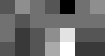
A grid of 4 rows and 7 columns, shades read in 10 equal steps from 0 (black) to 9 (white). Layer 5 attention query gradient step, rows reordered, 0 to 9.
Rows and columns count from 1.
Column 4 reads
3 4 5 6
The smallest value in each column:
3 2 3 3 0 2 2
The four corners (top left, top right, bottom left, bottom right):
3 5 3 2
